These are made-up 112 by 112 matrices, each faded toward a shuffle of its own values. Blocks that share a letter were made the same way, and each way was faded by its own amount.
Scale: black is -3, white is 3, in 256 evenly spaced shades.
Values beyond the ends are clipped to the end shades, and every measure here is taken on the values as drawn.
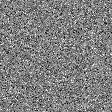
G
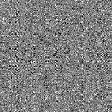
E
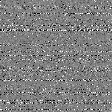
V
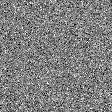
G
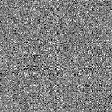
E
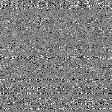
V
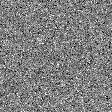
G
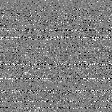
V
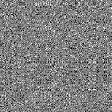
E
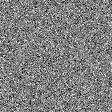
G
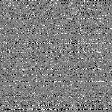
V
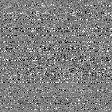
V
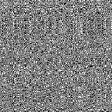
E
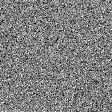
G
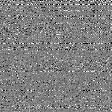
V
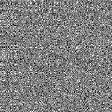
E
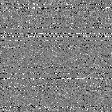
V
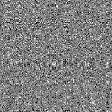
E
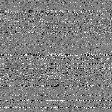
V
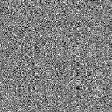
E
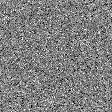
G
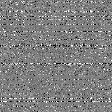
V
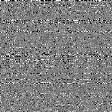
V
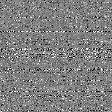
V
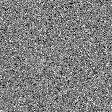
G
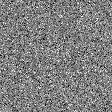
G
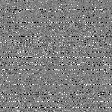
V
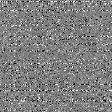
V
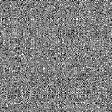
E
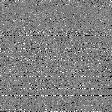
V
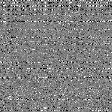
V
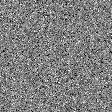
G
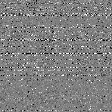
V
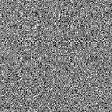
E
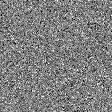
G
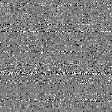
V
